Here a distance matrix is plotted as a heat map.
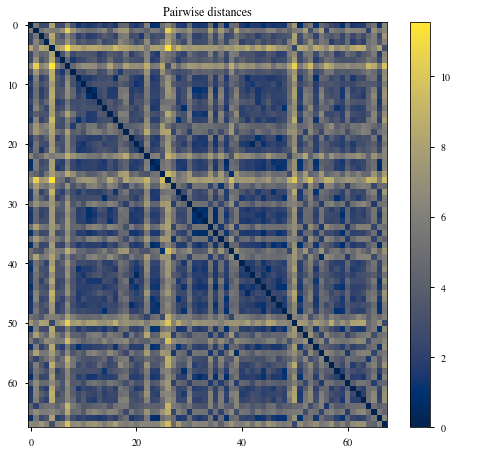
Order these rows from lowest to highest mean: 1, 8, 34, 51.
51, 8, 34, 1
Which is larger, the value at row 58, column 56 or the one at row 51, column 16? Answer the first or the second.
the first
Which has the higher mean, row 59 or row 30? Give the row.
30
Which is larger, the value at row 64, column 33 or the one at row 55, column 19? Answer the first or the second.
the second
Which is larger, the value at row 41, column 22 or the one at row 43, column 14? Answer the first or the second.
the first
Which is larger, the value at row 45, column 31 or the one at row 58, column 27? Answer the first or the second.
the second
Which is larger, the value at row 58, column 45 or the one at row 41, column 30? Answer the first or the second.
the second
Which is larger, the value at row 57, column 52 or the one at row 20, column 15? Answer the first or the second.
the first
